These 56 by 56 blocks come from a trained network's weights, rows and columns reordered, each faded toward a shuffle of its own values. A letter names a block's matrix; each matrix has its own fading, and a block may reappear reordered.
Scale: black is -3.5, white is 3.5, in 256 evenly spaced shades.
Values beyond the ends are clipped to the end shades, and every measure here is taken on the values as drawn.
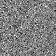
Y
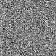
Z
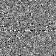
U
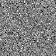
U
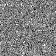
U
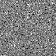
Y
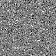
Y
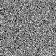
Z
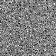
Y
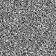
Z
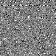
U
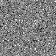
Y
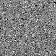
Y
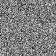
Z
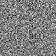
Z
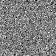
Y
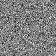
Y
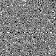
U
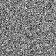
Z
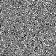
U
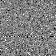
U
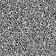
Y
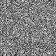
Z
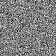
Y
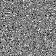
Y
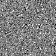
Y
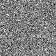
Y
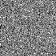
U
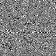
U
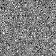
U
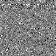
U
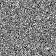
Y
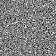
U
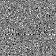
U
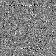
U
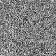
Z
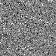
Y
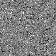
Y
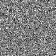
U
